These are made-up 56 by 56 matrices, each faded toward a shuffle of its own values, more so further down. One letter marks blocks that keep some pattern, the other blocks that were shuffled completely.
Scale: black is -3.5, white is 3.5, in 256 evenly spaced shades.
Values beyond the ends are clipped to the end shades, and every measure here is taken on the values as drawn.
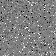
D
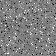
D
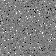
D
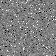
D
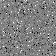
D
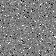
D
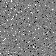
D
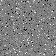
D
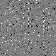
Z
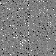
Z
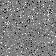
D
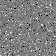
D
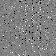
Z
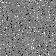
D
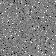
D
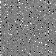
Z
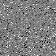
Z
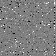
Z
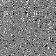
Z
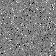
D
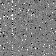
Z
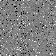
Z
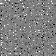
Z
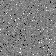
D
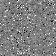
Z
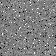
D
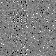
Z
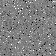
D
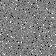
D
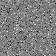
D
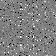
Z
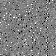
Z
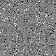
Z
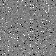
Z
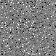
Z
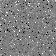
D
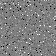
D
